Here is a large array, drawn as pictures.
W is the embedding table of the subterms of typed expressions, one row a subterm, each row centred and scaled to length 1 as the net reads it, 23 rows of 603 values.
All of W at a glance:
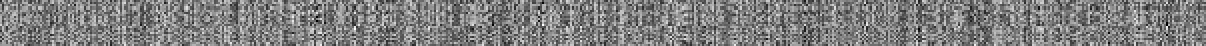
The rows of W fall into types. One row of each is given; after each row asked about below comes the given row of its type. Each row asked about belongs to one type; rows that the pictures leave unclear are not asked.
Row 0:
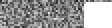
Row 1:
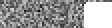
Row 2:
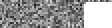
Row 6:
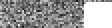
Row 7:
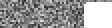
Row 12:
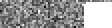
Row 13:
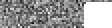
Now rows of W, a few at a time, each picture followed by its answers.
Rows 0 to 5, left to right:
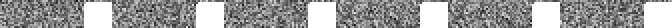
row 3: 1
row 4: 1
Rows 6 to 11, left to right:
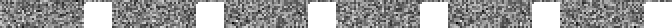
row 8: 2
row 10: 2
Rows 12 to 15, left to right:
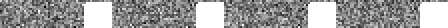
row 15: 0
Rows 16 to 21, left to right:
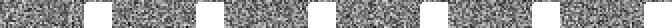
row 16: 1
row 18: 0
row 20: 0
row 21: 13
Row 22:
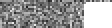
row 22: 12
